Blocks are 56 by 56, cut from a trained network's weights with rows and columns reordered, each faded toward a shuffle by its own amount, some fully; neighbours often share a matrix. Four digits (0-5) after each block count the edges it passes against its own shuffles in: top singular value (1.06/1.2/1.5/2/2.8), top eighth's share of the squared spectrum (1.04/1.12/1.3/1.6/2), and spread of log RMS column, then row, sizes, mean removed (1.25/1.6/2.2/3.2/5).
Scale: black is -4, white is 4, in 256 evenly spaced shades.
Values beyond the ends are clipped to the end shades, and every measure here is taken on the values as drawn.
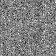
1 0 0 0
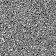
0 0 0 0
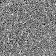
0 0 0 0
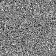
0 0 0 0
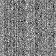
3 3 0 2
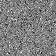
0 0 0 0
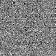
1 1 1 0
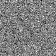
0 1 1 0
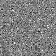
0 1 0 0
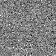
1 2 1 0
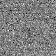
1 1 1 0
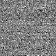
2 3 2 1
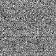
1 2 1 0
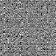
2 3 3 1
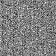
1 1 0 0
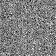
1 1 0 0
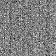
2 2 0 0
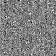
1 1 0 0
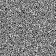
1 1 0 0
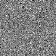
2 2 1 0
